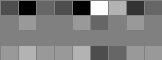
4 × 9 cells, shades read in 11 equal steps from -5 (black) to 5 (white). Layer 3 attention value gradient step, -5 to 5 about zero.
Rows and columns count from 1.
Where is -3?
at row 1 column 8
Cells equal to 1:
8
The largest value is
5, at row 1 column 6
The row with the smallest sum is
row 1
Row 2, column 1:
0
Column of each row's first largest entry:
6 2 1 2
